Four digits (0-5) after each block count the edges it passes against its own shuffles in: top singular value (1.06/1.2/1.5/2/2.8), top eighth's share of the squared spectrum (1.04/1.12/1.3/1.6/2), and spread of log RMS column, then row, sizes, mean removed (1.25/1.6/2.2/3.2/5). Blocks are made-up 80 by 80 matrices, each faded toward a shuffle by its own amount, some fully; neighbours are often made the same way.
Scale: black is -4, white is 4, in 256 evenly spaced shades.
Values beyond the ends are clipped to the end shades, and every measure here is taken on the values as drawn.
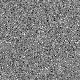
0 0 0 1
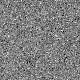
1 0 0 0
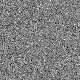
0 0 0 0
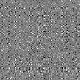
4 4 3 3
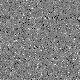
3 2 0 1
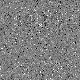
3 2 0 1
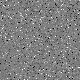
0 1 0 0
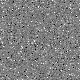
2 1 0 0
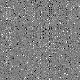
4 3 2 1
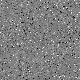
0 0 0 0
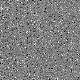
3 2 1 0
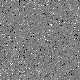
2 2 0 0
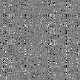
4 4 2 2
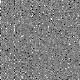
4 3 2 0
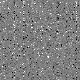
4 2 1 1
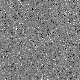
2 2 1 0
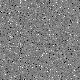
3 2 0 0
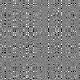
5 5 4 3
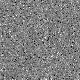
2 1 0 0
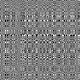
5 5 4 4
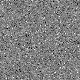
2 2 0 0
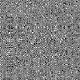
4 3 2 2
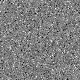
1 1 0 0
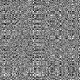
5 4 3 3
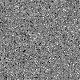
2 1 0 0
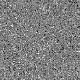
3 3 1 1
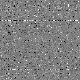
3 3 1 2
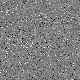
0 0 0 0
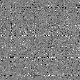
2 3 2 3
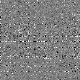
2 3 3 3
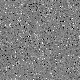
0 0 0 0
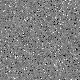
2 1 0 0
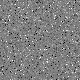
0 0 0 0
